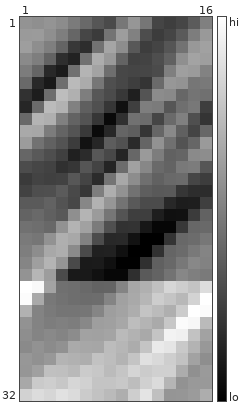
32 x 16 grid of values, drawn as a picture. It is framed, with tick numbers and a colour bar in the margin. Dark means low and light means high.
Overall the values sit about 50% of the way up the scale. The bottom right is the ninth with the highest average. Streaks slant up to the right. The bottom part is higher, past a seam about 70% of the way down.
